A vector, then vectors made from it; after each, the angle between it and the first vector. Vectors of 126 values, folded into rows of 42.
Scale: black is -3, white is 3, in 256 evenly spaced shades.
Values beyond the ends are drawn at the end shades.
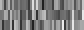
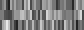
partly opposed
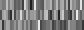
orthogonal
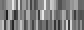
orthogonal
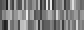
orthogonal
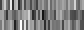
partly opposed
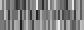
partly aligned
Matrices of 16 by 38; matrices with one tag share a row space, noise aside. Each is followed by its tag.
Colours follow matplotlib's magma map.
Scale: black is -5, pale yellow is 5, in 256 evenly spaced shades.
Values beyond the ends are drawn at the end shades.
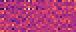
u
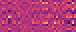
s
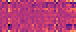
s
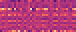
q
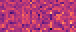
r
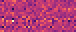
u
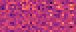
r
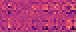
s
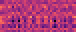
q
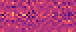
u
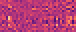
s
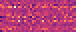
q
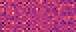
u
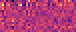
u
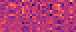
r
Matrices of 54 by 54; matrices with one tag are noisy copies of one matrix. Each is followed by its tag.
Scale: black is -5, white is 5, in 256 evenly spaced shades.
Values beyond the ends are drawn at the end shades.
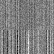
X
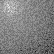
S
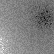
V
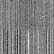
X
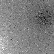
V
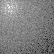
S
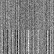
X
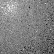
S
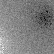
V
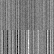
X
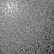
S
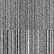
X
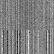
X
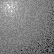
S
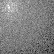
S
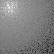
S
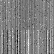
X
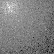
S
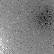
V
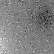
V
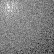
S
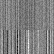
X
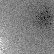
V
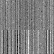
X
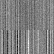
X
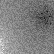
V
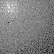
S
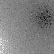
V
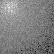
S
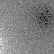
V
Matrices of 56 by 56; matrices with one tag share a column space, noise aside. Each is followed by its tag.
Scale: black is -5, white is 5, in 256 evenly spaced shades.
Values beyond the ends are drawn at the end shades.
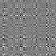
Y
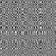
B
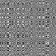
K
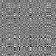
Y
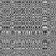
B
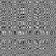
B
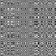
K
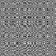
K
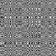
K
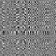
B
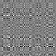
Y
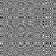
K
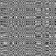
K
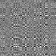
Y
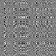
K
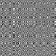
K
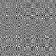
Y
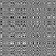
K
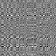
Y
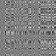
B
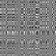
B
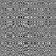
K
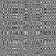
B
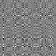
Y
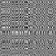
B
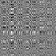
B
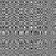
B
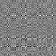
Y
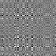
Y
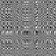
B
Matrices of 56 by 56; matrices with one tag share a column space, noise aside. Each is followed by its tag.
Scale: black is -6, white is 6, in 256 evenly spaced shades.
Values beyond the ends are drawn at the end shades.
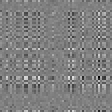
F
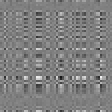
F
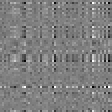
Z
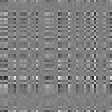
F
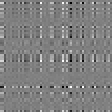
Z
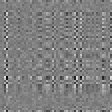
F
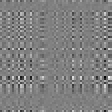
F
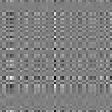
F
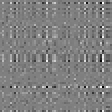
Z
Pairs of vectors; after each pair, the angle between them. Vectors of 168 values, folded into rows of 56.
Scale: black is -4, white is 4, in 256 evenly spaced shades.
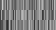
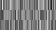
partly aligned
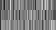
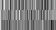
nearly opposite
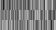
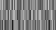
orthogonal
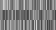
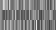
nearly parallel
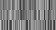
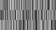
orthogonal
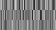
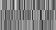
nearly parallel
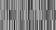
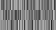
orthogonal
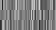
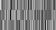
partly aligned
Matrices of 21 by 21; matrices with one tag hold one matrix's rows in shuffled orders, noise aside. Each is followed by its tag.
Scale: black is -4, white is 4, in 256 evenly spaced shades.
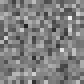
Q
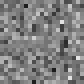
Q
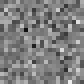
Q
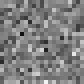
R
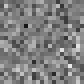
Q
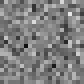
Q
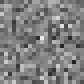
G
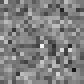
G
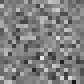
G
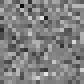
R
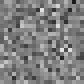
G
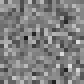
Q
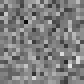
Q
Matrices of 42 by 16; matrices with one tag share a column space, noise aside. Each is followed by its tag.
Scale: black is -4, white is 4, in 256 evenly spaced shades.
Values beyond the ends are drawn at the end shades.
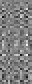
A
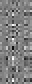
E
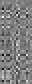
A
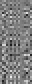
A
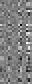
E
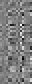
E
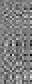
A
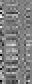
A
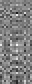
A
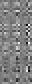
E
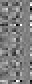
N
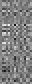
E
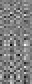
A
